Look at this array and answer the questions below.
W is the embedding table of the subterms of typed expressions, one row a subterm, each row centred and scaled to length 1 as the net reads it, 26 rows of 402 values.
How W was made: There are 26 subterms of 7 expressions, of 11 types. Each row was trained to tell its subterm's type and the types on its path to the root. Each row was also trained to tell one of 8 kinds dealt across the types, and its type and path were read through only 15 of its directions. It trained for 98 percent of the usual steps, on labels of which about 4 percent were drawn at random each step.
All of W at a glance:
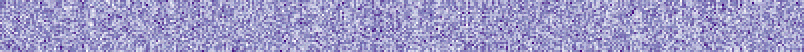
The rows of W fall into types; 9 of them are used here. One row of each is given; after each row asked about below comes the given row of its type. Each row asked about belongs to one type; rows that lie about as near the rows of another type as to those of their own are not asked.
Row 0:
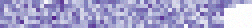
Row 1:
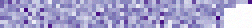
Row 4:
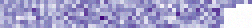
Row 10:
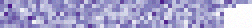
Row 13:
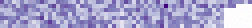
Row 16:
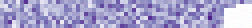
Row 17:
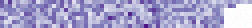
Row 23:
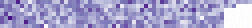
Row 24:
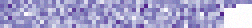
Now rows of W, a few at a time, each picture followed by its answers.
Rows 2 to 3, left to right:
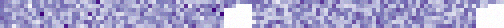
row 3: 0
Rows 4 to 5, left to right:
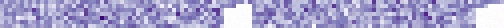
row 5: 10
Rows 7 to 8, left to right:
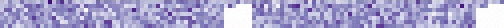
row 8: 4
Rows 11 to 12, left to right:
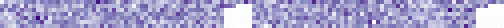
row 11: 17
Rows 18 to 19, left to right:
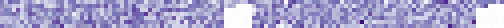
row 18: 4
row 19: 13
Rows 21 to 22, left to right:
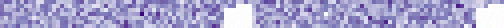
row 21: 24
